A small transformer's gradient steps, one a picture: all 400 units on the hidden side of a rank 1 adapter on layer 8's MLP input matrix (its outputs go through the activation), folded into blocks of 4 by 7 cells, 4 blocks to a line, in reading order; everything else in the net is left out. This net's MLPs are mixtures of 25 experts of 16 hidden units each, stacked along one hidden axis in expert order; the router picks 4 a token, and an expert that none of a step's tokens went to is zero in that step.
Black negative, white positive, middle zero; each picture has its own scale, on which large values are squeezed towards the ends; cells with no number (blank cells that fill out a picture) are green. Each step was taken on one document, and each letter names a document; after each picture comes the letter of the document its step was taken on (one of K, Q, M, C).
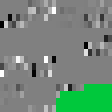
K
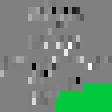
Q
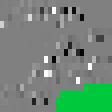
Q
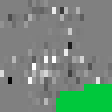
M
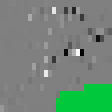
Q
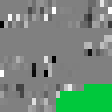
K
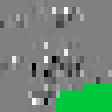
M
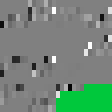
K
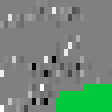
M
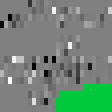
M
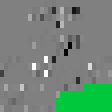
Q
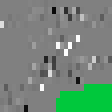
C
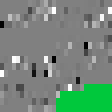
K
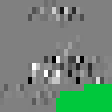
M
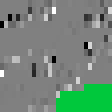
K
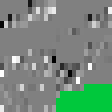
K
